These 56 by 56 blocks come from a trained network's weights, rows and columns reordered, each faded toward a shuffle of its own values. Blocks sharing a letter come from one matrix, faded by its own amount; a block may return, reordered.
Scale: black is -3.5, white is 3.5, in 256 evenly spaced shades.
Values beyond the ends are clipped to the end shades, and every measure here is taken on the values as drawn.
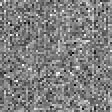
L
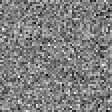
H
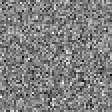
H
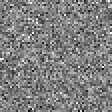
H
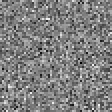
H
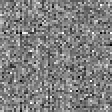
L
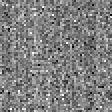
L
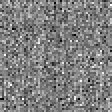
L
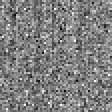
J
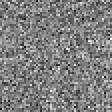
H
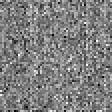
J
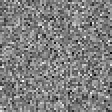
H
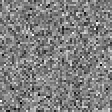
H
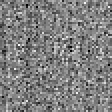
J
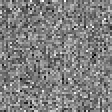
J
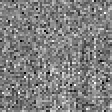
L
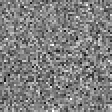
H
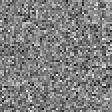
H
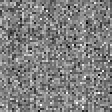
J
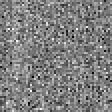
L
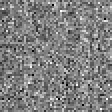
J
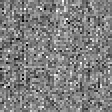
L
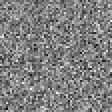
H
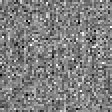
J
